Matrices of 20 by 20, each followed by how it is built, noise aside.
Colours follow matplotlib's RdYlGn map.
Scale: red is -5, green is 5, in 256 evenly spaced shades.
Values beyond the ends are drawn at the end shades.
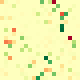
sparse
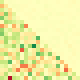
lower triangular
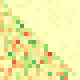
lower triangular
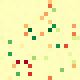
sparse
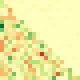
lower triangular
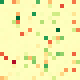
sparse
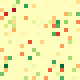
sparse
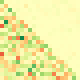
lower triangular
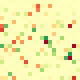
sparse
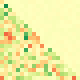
lower triangular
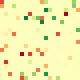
sparse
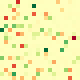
sparse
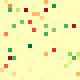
sparse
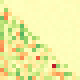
lower triangular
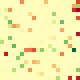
sparse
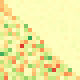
lower triangular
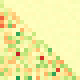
lower triangular
